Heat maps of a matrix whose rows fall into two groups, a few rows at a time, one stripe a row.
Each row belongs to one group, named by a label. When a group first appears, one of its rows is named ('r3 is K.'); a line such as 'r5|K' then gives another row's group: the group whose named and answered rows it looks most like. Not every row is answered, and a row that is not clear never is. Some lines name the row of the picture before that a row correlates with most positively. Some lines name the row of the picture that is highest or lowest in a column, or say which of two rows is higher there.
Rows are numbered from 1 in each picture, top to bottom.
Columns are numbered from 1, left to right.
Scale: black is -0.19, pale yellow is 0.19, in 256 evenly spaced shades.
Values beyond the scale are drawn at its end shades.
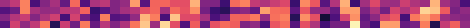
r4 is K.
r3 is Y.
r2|Y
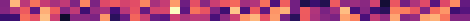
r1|K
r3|Y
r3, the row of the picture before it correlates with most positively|3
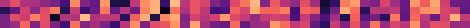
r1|Y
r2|Y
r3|K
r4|Y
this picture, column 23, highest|3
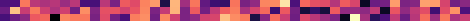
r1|Y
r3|K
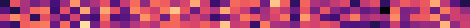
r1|Y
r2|K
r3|Y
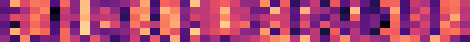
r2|K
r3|K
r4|K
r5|K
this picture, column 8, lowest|4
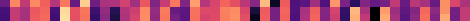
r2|K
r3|K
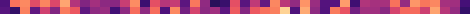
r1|Y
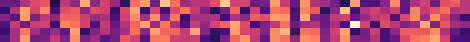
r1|K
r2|Y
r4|K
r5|Y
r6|Y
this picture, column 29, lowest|1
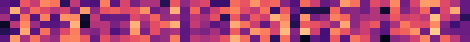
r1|Y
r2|K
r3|Y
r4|Y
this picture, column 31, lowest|6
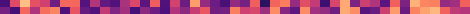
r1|Y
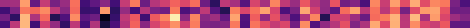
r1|Y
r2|Y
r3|Y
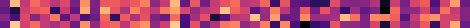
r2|K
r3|Y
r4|K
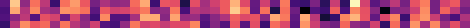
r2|K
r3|Y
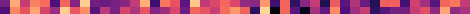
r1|K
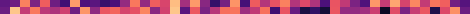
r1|Y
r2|K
